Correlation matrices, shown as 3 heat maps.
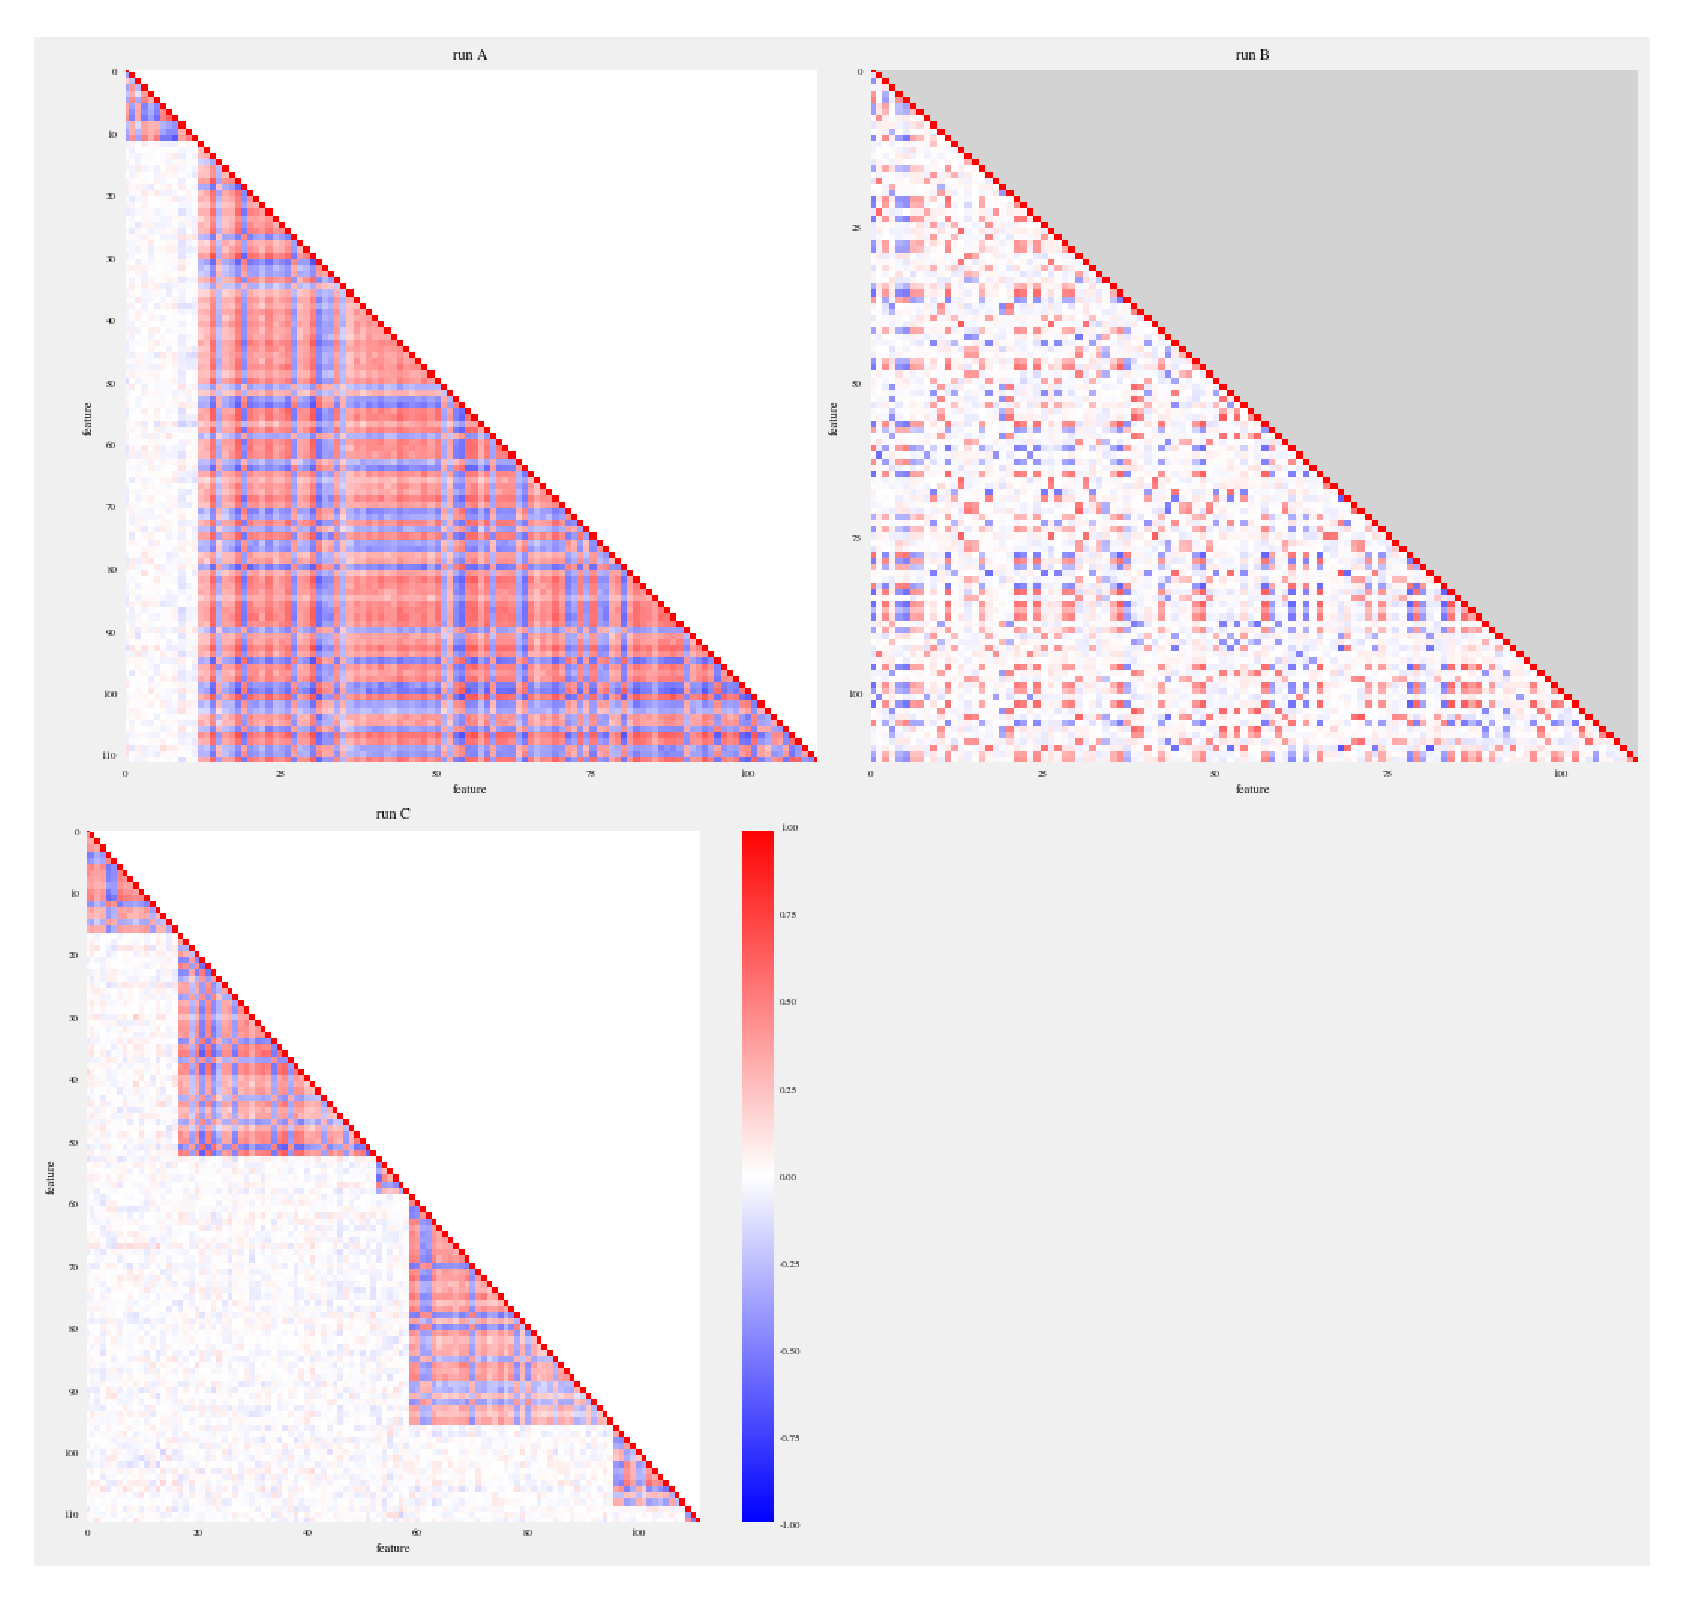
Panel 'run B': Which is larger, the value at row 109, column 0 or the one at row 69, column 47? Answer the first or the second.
the second
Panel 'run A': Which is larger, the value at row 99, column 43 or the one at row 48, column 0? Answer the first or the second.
the second
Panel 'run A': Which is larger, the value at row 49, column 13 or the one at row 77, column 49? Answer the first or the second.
the first
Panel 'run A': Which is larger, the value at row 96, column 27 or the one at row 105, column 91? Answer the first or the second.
the second
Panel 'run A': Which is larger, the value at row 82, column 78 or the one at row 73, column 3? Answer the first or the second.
the first
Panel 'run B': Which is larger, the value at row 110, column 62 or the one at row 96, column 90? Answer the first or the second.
the second
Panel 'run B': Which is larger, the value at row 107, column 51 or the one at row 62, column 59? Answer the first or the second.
the first
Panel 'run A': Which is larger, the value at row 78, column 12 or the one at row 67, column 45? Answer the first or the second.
the second
